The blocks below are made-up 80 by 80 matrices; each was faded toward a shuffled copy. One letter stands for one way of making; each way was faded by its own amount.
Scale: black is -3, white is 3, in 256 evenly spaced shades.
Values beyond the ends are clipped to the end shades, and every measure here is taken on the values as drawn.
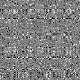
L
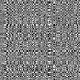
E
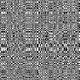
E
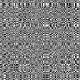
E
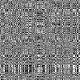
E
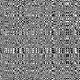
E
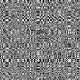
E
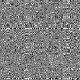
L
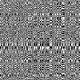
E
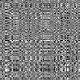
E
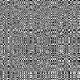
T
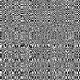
T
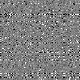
L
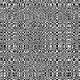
T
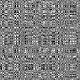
E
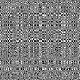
T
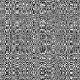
E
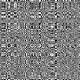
E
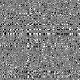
L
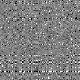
L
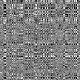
T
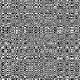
E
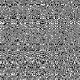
L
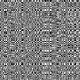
T
